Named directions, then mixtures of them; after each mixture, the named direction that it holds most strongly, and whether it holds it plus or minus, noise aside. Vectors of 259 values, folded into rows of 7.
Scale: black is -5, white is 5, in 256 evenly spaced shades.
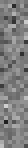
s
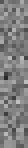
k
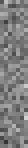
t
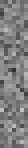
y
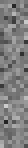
s, plus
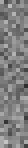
t, minus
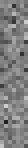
s, plus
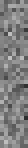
t, minus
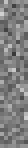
y, minus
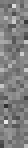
s, minus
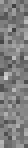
k, minus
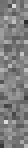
s, minus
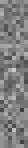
y, minus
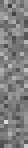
s, minus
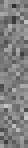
t, plus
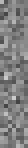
k, minus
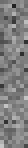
s, plus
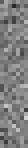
t, plus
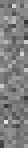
s, minus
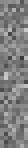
k, minus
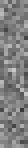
y, minus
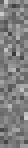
t, plus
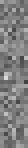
k, minus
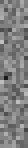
k, plus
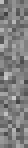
k, minus
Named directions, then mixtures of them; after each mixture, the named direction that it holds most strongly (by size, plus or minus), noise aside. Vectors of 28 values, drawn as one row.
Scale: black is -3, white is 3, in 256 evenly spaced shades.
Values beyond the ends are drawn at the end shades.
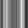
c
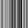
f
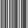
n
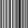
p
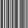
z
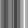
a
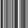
z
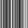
p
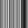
a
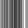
a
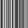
z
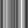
c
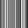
n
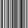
z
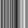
a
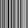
n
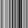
f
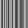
z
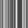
f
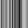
f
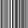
p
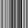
f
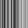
p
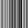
f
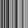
z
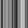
c
